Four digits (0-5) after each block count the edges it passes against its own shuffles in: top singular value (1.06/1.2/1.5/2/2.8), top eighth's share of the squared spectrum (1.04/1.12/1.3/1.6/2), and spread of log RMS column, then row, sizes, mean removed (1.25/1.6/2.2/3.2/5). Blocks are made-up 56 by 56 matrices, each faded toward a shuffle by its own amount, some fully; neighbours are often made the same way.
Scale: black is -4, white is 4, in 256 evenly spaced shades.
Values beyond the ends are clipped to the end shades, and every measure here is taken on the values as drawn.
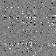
3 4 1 2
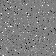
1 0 0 0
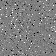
1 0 0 0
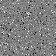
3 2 0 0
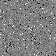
0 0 0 0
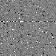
3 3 0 1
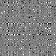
4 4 2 2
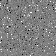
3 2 0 0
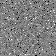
0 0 0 0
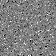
2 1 0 0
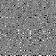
4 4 1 2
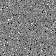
0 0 0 0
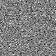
2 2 0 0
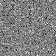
2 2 0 0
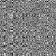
4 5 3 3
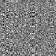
4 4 2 2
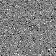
1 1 0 0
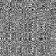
4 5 2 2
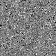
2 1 0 0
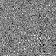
3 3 1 1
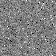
0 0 0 0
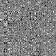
3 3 1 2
